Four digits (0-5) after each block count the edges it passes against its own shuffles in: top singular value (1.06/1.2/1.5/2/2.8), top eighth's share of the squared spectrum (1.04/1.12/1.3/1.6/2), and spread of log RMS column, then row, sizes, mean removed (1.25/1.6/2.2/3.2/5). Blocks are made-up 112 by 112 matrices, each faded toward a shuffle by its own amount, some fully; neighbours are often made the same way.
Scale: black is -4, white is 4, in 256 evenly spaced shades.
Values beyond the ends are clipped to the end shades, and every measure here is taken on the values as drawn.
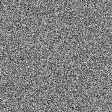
0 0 0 0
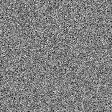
2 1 0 0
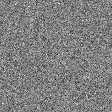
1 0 0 0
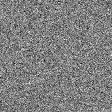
1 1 0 0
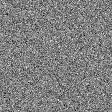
0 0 0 0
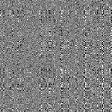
5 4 4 3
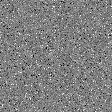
1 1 0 0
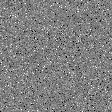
0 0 0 0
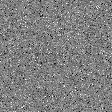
0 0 0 0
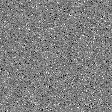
0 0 0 1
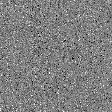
0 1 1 0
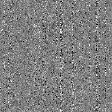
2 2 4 0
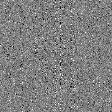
2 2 3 0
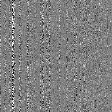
3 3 4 0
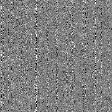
2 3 4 0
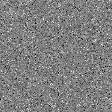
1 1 2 0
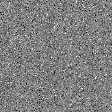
1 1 2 0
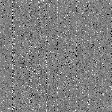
2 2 3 0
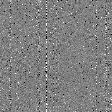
3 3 3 0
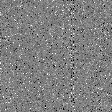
2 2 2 0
